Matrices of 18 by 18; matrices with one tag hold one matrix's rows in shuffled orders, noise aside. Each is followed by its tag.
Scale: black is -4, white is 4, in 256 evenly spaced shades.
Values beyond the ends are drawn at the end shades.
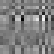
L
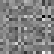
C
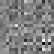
C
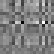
L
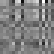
L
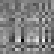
L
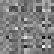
C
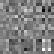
C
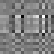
L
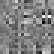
C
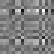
L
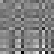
L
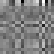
L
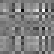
L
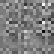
C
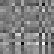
L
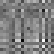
L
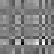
L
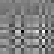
L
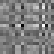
L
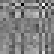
L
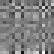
L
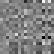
C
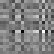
L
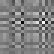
L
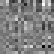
C
